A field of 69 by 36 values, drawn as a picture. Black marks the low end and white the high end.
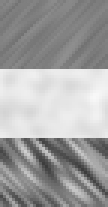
It is made of 3 by 1 panels. Panel 1,1: middling, slanting up to the right, faint in contrast. Panel 2,1: very high, blotchy, faint in contrast. Panel 3,1: middling, slanting down to the right, strong in contrast.
